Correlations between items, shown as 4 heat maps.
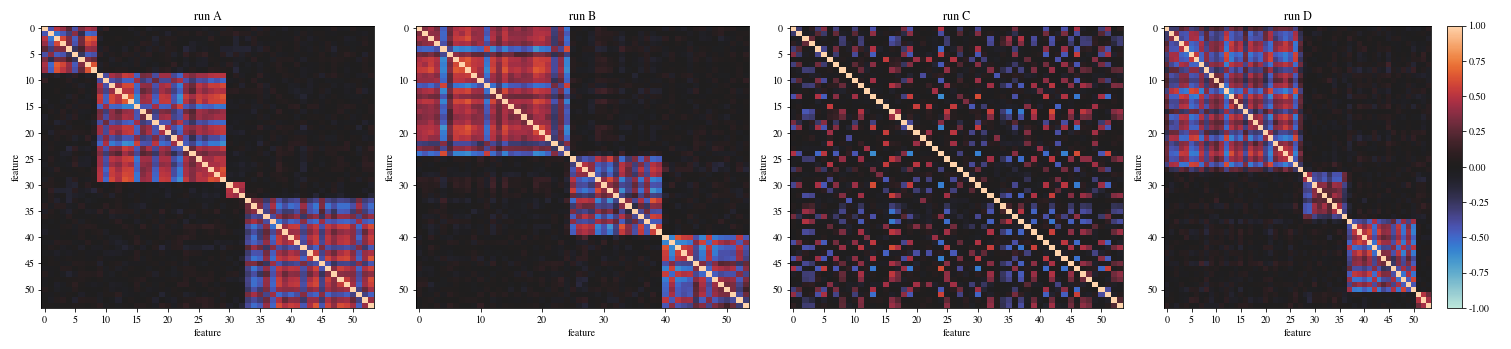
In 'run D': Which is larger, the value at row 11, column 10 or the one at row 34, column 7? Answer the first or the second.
the first
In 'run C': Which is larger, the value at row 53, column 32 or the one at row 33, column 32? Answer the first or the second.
the first
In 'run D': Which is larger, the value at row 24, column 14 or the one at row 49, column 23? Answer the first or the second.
the first
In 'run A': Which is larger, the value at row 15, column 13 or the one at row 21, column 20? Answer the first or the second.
the second
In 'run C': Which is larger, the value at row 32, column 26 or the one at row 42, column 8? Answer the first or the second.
the second
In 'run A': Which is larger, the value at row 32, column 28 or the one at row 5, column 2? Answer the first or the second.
the first
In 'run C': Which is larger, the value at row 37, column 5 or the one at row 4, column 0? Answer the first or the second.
the first
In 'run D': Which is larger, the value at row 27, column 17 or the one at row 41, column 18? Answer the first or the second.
the first
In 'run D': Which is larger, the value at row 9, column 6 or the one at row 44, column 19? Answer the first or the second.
the second
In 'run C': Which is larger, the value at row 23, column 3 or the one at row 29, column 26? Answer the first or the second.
the first
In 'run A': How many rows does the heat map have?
54
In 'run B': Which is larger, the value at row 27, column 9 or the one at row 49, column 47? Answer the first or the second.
the first
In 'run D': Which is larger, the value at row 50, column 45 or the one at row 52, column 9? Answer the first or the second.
the second
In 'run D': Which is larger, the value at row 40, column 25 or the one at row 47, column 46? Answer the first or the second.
the first
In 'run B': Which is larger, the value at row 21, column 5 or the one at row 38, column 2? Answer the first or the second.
the first
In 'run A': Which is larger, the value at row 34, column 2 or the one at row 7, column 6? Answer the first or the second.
the second
